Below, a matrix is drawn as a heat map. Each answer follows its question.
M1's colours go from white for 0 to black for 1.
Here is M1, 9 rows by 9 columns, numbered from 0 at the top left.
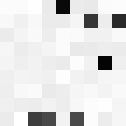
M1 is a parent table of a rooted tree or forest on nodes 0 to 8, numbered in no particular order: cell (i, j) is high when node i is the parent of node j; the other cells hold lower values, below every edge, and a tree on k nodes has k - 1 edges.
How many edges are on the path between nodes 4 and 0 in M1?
1
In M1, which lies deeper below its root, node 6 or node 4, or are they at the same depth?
the same depth
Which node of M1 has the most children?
8
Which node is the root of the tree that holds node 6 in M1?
1
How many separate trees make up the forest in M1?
2
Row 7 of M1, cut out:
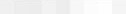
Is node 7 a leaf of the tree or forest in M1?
yes
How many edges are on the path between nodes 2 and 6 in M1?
3
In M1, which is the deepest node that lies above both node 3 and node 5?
8
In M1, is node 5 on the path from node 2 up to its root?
no
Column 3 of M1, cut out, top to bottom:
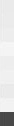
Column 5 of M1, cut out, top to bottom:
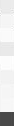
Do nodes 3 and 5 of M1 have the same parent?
yes
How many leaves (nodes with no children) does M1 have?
5
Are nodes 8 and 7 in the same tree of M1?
no
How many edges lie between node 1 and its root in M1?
0
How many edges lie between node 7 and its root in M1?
2
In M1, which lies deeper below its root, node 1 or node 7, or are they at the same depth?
node 7
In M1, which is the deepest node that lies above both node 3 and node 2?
8
